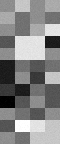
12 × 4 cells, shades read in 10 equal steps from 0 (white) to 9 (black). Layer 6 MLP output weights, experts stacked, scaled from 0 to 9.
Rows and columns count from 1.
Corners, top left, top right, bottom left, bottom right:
4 3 4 2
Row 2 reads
3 5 4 5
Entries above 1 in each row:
4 4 3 2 2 4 4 4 4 4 2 4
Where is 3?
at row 1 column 4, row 2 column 1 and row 3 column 3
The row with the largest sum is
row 8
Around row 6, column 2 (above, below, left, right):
1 4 8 6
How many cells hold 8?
4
